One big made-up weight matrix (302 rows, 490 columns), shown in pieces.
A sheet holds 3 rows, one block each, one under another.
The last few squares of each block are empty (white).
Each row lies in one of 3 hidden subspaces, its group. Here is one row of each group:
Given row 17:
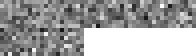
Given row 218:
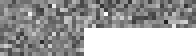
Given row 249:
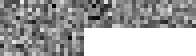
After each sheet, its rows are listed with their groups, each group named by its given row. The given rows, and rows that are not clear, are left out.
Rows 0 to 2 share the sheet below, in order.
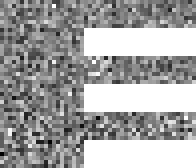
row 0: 249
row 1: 249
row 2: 17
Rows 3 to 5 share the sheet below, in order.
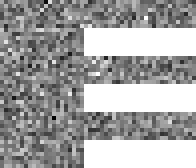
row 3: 17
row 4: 249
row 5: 249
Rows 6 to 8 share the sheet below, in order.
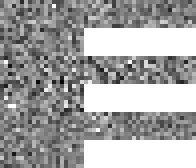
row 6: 249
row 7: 17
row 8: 249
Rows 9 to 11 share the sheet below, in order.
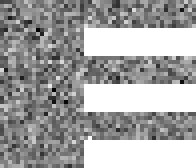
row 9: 17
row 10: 218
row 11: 17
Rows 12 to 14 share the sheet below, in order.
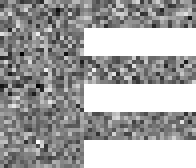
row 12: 218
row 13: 17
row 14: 17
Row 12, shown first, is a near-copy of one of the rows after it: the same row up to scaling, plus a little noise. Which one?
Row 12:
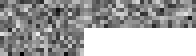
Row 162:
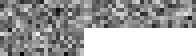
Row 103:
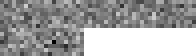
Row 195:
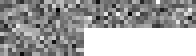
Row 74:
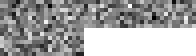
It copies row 162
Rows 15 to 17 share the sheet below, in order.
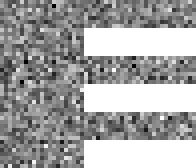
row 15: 249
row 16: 249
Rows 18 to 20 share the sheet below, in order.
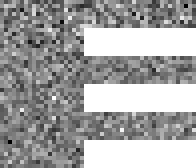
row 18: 17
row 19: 218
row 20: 218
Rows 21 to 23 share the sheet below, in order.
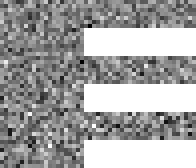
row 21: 17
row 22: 17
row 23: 17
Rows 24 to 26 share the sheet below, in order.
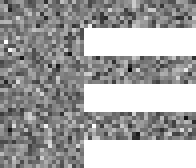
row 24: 17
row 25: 218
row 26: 17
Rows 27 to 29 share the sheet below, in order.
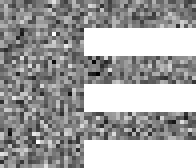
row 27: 218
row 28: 249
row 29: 17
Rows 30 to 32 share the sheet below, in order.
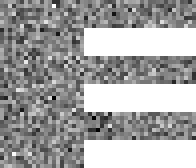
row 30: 249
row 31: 218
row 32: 249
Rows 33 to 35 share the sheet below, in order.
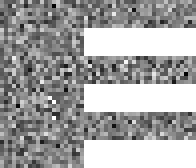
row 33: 249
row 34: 218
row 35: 249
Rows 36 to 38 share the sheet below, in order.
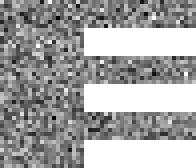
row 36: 218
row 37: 218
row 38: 249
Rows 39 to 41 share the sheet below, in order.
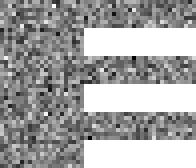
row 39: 249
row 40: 17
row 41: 17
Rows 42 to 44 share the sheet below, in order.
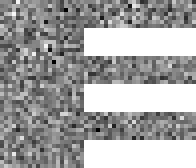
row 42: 218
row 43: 249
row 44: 249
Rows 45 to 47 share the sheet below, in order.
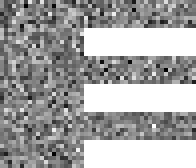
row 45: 249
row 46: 218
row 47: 218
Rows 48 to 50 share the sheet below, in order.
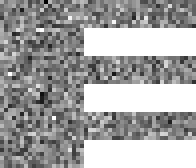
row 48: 17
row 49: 17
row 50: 249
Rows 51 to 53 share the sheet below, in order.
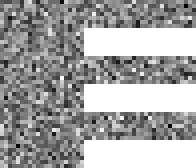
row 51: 17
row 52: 17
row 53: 218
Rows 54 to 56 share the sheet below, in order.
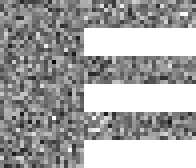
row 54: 218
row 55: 249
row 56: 249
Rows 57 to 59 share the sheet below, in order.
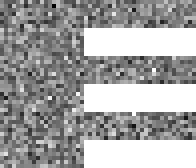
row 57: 249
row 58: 218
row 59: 17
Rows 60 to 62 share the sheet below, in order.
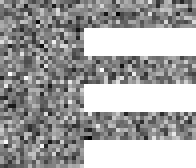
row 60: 218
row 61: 17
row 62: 17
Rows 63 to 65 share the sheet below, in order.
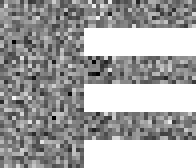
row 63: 249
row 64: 249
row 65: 249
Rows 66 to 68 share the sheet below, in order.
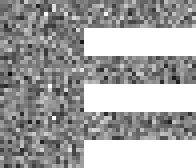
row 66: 218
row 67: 17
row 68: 249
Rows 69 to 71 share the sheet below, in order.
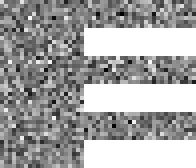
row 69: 218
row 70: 218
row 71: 249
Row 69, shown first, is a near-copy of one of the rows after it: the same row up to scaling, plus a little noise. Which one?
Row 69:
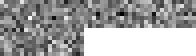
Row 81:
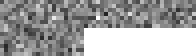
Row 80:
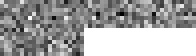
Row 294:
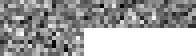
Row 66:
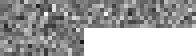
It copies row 80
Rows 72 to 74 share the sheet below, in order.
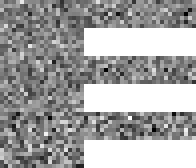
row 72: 218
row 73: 218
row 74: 218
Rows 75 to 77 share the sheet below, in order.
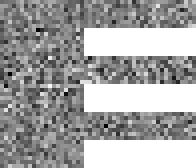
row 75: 17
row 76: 17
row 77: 218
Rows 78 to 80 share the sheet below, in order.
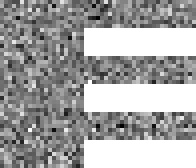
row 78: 249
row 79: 17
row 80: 218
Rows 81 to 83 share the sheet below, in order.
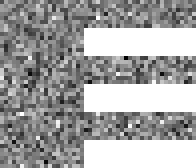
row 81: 218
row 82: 17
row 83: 218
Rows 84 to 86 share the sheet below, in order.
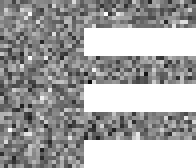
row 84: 218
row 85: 17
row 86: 17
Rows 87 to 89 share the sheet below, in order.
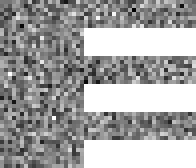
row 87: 249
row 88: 17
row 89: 249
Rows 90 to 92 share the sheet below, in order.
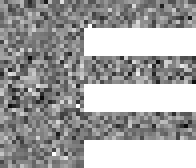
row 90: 17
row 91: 17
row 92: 218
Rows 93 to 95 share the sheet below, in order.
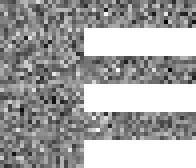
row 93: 218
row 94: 218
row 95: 249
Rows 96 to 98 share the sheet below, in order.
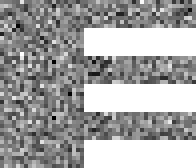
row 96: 218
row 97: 249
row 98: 249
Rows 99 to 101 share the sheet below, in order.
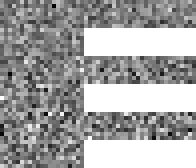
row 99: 249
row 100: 17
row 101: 17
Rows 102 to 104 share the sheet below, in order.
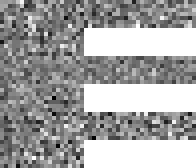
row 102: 17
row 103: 218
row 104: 249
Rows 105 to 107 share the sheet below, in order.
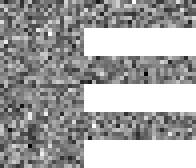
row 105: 17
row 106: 17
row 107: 17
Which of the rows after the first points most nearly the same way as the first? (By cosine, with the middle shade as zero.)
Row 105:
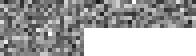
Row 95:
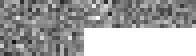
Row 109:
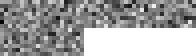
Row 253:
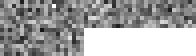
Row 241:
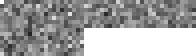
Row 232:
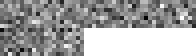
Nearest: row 232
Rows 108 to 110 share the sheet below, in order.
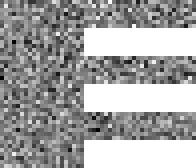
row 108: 249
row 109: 17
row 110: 249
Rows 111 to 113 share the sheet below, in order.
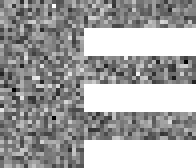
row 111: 249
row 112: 17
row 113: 249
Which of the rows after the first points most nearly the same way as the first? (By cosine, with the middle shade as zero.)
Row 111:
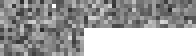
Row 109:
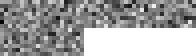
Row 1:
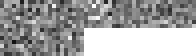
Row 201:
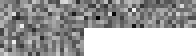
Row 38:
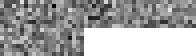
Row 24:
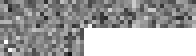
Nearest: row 1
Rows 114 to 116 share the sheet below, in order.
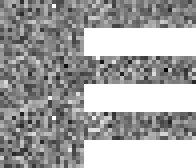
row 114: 249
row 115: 218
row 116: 249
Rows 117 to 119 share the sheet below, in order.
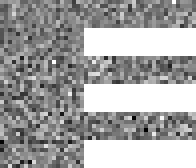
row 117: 218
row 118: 249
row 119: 17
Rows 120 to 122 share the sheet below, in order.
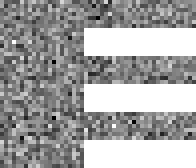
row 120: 249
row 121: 249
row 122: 249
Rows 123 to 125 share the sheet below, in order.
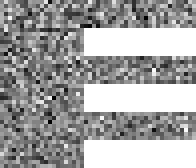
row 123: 17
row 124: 218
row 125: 218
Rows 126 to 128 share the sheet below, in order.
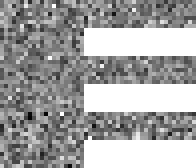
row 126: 249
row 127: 218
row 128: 17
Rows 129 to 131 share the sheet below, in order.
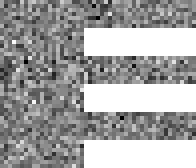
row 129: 249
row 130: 249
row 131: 218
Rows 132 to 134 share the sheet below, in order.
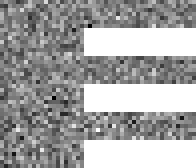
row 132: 17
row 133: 218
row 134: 249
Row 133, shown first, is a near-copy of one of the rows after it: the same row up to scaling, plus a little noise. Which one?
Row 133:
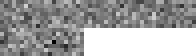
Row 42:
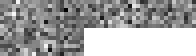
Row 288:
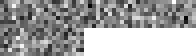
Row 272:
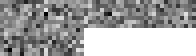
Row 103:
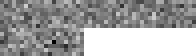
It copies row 103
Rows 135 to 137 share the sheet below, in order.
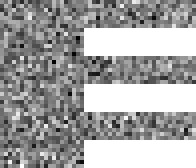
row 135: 218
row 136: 249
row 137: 218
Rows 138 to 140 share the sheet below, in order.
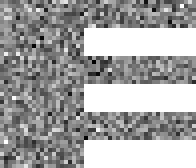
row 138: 249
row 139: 249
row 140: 218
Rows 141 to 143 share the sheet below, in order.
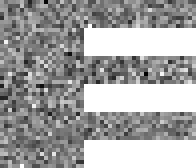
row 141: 17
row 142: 17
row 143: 218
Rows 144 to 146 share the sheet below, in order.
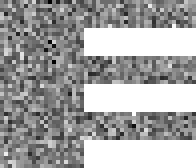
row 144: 218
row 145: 249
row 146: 17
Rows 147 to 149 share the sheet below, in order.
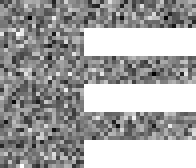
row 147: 218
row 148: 218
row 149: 218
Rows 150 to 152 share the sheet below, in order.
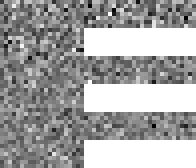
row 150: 218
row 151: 17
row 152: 218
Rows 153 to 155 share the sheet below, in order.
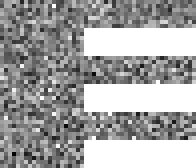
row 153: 249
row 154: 17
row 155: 249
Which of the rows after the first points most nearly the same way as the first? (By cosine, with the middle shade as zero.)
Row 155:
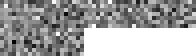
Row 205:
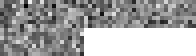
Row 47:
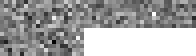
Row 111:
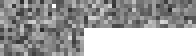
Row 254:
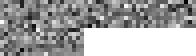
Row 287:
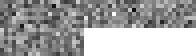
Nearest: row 287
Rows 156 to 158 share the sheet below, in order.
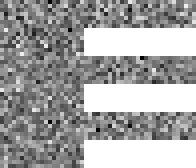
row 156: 218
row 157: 218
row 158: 218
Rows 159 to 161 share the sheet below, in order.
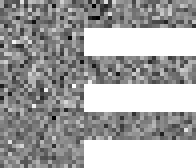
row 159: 249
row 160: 17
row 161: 218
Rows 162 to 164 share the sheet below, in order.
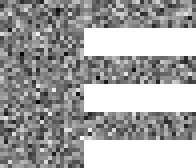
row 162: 218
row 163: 17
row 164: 17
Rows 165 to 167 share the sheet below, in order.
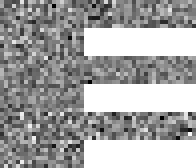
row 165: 249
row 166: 17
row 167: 17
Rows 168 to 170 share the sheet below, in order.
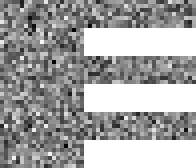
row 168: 17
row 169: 249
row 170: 218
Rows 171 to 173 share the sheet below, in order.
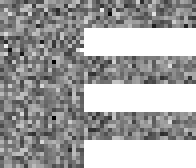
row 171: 218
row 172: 249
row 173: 249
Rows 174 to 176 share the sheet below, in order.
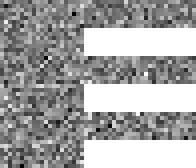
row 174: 17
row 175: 17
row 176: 218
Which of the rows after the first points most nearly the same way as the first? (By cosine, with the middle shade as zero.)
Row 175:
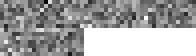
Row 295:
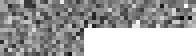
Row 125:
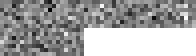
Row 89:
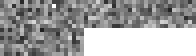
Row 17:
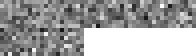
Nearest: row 295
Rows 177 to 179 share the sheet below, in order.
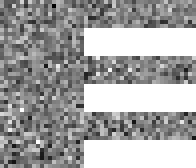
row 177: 249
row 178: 218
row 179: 17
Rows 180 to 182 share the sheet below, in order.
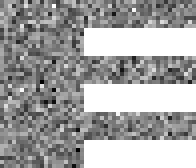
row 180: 249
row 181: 218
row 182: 218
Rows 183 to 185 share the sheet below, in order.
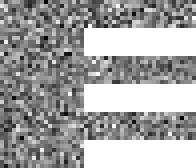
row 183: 17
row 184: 249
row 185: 249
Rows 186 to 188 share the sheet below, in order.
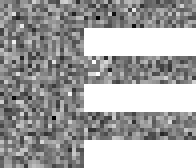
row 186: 249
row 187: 249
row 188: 249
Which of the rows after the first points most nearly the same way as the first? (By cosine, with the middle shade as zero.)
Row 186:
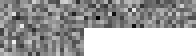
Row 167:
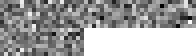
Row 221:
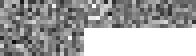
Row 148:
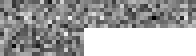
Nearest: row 148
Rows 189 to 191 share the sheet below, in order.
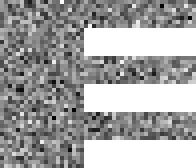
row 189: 17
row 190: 218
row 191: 249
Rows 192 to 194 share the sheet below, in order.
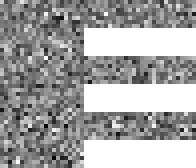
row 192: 218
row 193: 17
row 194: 218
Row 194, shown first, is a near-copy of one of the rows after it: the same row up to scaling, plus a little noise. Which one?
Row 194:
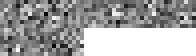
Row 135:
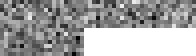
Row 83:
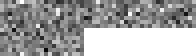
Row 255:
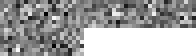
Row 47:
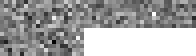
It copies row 255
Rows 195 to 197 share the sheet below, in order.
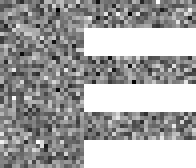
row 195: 218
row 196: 249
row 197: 17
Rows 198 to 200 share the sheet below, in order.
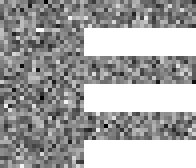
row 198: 17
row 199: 17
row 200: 218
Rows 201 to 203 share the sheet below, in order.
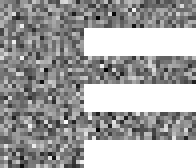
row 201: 249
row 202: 218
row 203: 218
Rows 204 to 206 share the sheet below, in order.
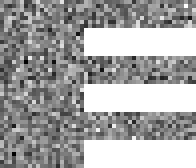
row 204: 17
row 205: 249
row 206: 249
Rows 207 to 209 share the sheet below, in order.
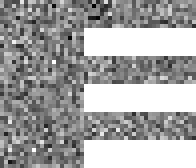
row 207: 249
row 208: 249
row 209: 17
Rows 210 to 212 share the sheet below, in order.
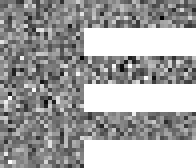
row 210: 17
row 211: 218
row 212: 17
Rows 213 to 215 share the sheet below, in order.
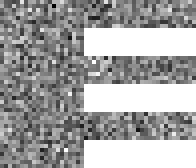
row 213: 249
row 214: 249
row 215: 17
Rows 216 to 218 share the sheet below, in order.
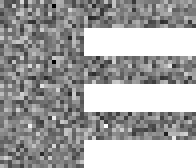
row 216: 249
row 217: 249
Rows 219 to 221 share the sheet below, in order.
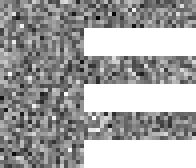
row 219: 249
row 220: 17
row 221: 249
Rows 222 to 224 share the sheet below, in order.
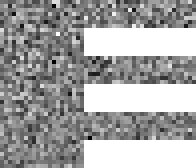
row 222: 249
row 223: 249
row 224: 17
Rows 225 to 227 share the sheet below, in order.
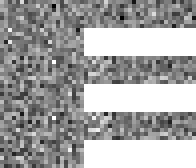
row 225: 218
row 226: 249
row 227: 249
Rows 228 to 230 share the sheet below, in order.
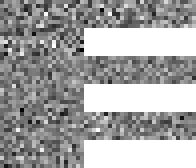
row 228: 218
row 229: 218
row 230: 249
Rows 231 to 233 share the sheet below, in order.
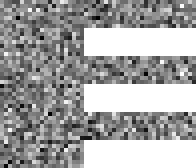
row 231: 249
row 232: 17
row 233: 17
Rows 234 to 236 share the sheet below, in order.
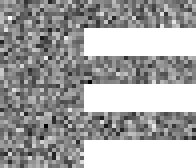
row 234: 17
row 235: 17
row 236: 218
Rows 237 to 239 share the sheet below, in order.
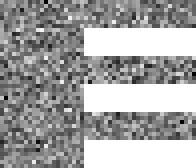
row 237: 17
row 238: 17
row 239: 17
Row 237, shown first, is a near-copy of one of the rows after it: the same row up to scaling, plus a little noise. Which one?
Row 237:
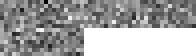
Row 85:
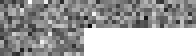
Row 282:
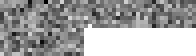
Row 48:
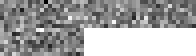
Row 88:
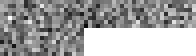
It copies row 48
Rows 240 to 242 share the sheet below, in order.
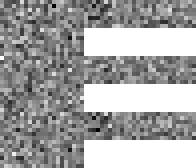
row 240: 249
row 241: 218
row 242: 249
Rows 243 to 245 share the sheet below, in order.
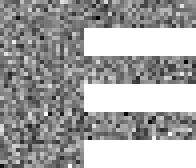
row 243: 249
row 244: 17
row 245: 17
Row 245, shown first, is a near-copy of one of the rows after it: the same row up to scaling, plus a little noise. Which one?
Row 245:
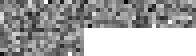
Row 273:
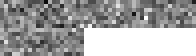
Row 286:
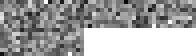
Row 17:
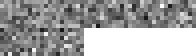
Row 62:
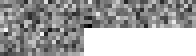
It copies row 286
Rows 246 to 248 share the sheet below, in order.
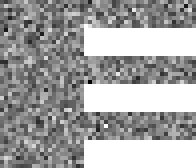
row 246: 17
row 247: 17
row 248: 218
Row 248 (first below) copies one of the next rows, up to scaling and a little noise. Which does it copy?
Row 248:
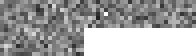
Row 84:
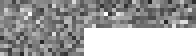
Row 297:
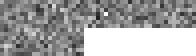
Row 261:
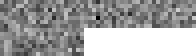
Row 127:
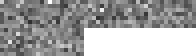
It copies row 297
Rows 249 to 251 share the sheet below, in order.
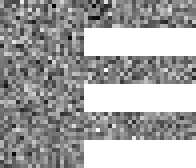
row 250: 218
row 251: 249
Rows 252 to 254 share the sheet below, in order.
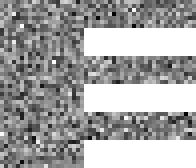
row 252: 249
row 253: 249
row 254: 17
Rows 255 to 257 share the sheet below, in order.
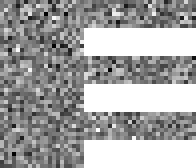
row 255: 218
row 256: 218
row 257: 249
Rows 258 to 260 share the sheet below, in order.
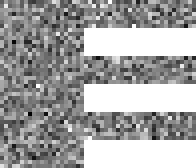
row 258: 249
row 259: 17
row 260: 17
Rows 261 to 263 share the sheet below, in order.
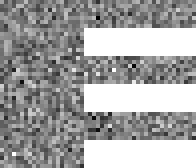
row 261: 218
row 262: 249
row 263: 249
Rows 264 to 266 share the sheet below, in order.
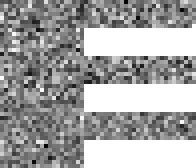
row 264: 17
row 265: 17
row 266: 17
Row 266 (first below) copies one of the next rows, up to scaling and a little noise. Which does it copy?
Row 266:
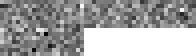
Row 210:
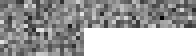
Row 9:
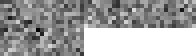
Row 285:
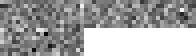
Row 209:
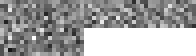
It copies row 285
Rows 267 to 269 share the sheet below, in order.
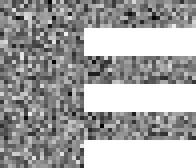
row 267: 218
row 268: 249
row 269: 249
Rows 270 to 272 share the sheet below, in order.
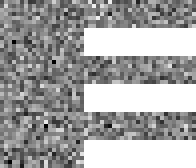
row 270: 249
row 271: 249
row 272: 218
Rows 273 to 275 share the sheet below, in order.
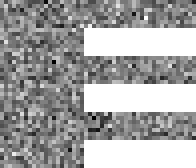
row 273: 17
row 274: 249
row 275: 249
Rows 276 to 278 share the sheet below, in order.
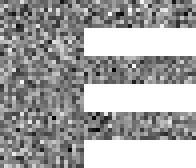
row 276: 218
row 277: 249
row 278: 249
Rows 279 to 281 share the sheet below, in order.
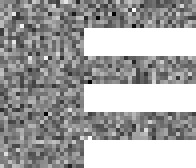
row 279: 249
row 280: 17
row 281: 17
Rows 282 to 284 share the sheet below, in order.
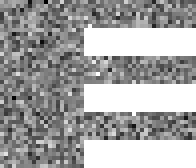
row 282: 17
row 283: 249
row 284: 17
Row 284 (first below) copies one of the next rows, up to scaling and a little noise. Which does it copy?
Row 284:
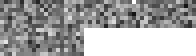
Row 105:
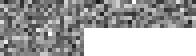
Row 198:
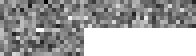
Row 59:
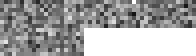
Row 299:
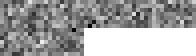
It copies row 59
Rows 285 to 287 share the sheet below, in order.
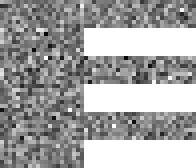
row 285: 17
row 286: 17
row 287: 249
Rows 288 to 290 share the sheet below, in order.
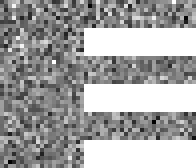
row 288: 218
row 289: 249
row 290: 17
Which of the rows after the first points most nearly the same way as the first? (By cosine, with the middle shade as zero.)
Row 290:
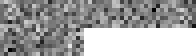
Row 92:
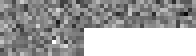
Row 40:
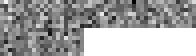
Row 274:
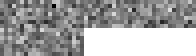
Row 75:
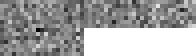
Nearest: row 40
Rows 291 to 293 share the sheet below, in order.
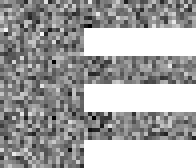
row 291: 17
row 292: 249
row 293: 249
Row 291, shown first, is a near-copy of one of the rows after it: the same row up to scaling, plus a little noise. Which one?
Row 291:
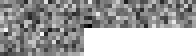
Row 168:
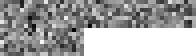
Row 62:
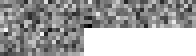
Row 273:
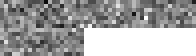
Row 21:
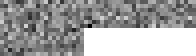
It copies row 62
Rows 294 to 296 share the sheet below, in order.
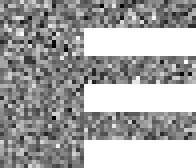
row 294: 218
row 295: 17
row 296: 249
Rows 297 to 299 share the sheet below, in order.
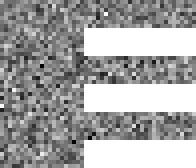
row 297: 218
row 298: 17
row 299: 17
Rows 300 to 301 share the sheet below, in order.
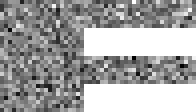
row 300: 218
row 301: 17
